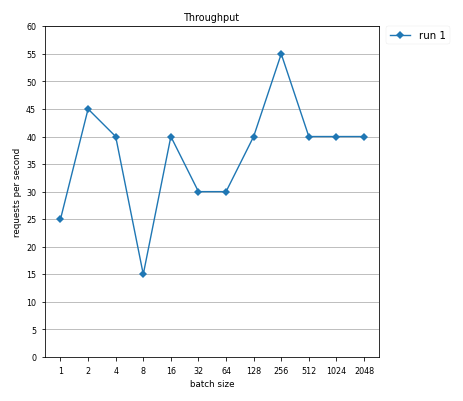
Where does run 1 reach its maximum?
256
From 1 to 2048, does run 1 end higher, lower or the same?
higher
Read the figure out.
Title: Throughput
x-axis: batch size, ticks 1 2 4 8 16 32 64 128 256 512 1024 2048
y-axis: requests per second, ticks 0 5 10 15 20 25 30 35 40 45 50 55 60
Legend: run 1
Values:
run 1: 25 45 40 15 40 30 30 40 55 40 40 40
